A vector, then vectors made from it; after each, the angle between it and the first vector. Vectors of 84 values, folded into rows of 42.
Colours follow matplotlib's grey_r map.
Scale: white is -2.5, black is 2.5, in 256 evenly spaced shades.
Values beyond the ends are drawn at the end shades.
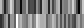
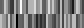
nearly opposite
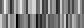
nearly opposite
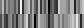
orthogonal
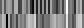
orthogonal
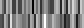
partly aligned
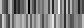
partly aligned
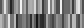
nearly opposite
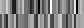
orthogonal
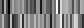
orthogonal
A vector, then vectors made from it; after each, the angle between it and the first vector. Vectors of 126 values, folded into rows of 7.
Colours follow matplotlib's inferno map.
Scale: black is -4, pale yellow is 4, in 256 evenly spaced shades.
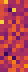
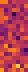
partly aligned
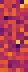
orthogonal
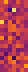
nearly parallel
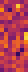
orthogonal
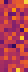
orthogonal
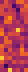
orthogonal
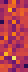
nearly opposite
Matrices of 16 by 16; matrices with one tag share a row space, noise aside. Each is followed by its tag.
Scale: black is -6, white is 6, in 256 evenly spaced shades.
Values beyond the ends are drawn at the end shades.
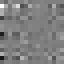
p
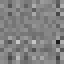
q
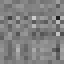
q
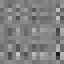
q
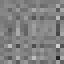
q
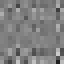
q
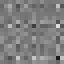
q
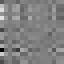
p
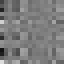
p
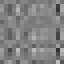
q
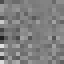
p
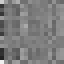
p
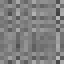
q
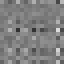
q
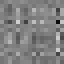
q
